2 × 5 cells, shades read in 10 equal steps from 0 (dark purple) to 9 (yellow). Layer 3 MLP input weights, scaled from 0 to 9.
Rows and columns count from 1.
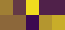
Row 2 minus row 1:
-1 2 -9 5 6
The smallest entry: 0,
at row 2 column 3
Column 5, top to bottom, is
1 7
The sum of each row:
18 21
